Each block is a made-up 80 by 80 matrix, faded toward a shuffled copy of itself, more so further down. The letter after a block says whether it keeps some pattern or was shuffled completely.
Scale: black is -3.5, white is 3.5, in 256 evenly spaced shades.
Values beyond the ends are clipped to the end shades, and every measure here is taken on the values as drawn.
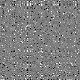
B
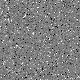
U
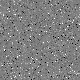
U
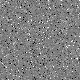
U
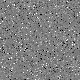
U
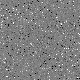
U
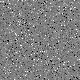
U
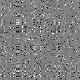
B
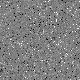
U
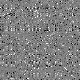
B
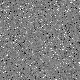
U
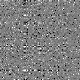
B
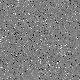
U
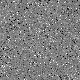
U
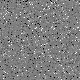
U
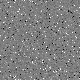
U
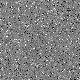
U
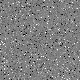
U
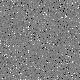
U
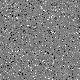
U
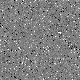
U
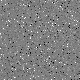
U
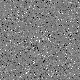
U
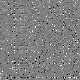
B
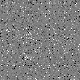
B
